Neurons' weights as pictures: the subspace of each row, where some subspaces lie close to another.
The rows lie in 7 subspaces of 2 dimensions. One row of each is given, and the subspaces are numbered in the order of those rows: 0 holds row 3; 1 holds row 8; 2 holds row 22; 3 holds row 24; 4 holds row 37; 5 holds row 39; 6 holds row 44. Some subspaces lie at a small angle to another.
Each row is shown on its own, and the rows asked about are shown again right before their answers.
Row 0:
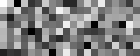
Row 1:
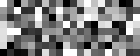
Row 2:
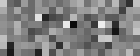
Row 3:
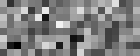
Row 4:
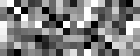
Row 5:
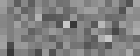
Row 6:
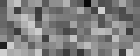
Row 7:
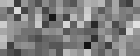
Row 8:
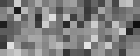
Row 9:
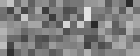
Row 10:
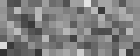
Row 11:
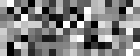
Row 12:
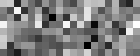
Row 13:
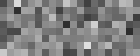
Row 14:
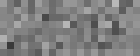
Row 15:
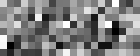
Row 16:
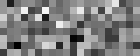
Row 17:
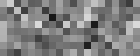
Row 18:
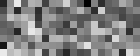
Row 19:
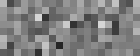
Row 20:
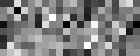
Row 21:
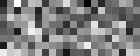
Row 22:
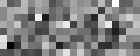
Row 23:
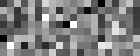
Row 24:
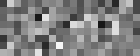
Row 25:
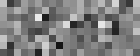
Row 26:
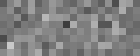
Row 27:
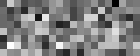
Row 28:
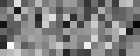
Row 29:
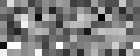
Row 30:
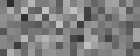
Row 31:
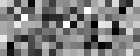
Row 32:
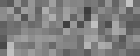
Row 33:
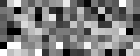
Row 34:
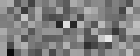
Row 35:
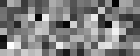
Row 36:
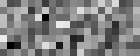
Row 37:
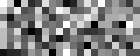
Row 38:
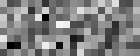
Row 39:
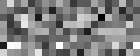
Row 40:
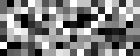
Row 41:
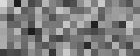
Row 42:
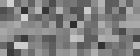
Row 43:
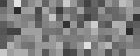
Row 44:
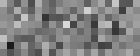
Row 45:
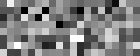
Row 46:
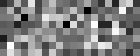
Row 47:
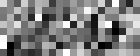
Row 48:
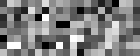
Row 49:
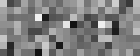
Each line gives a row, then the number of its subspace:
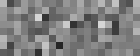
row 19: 3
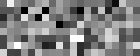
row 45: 0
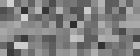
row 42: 0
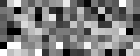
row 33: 5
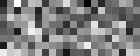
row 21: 4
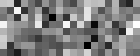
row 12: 1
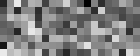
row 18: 4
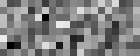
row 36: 0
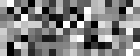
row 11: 6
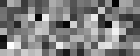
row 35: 2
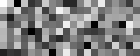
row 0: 4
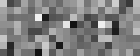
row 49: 3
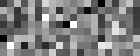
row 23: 0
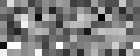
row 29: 5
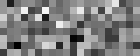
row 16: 0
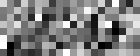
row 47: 2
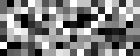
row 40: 5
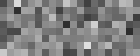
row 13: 5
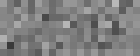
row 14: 6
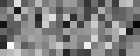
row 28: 1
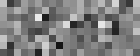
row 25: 3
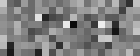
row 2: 3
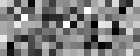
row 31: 6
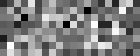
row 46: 6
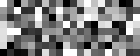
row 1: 5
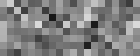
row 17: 1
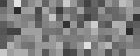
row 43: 5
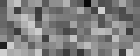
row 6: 4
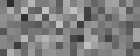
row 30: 6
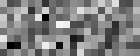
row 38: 0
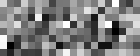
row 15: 2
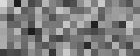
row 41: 4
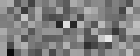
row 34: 3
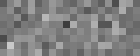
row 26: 6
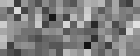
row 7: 1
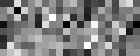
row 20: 1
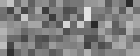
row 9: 2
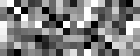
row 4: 1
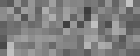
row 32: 2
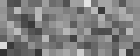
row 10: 4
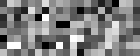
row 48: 0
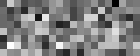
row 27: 2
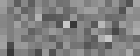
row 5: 3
